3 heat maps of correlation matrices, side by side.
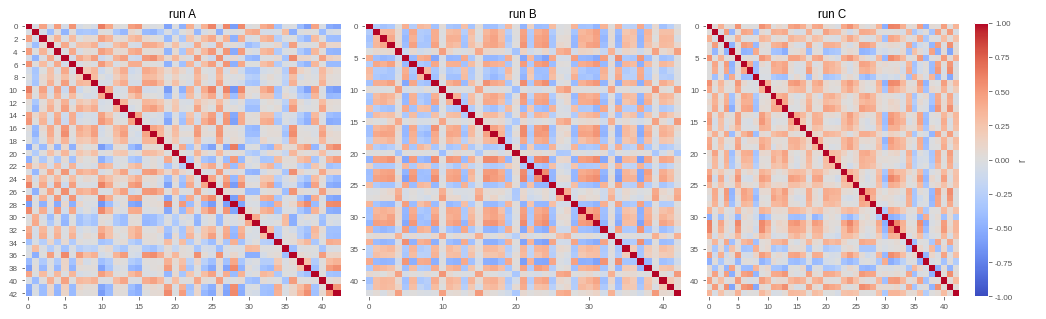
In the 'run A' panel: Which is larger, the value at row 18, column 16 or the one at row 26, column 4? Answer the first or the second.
the first
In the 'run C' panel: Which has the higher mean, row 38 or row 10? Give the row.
10
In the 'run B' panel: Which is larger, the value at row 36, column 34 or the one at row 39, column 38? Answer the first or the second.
the second
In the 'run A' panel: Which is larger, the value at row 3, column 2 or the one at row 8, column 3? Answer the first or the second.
the second
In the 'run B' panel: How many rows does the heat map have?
43
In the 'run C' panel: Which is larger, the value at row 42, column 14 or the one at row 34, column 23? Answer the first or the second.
the first
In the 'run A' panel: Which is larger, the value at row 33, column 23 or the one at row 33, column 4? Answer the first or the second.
the second
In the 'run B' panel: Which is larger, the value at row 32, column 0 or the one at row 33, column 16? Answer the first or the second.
the first
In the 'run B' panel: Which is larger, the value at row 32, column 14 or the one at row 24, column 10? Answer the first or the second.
the second
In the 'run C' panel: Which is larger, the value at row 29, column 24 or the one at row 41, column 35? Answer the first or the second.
the first
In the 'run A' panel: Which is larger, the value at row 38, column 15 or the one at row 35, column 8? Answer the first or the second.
the second
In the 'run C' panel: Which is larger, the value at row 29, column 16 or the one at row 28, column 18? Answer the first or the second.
the first
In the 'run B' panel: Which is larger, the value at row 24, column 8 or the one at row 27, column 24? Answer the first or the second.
the second
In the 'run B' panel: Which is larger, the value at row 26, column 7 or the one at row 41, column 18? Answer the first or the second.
the second
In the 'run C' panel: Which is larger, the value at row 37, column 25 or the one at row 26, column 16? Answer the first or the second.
the second
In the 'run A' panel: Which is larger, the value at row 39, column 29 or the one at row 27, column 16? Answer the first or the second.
the first
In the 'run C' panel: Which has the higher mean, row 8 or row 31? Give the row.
31
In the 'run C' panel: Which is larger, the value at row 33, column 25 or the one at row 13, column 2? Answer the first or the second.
the first
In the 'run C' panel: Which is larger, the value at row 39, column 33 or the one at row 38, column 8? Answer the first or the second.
the second
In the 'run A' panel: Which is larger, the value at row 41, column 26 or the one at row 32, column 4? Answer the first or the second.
the second
